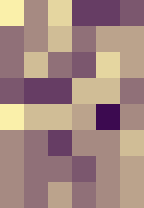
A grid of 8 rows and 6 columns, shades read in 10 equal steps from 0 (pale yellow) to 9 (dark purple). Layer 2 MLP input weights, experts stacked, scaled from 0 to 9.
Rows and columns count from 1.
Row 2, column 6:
3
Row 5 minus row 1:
0 -2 1 -4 2 -2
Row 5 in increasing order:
0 2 2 3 4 9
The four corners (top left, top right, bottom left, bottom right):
0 6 4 3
